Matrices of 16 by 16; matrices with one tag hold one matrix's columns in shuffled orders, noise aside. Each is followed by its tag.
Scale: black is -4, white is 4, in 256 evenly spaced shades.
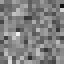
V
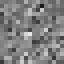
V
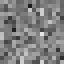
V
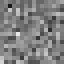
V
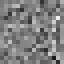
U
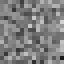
U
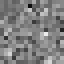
V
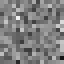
U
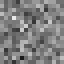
U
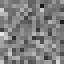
V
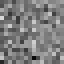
U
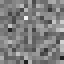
U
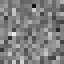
V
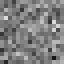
U
